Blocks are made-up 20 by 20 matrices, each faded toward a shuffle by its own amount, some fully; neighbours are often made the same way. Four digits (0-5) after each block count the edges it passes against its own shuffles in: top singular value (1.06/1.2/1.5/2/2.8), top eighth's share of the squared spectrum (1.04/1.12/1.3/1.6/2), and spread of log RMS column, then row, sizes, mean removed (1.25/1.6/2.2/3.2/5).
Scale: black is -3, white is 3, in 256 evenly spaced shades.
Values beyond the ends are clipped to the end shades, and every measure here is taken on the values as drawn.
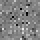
2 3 0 0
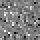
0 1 0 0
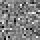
1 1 0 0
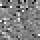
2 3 1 1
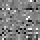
3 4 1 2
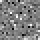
0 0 0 0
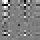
4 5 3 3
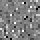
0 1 0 0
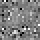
2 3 0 1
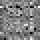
3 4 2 1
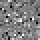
2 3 0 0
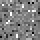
1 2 1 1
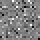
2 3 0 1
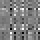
4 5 3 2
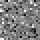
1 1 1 0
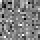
2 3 2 0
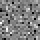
0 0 0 0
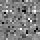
2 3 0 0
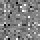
2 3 1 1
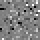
0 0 0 0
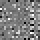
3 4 2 0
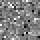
0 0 0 0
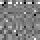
3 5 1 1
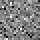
1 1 0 0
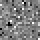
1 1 0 0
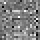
3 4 2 1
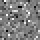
0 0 0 0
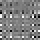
4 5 3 3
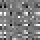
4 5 2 2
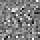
0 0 0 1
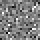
1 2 0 0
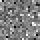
0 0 1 0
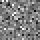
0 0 0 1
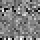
1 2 0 2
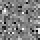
1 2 0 1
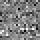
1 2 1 1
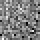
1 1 0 0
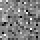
1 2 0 0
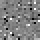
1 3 1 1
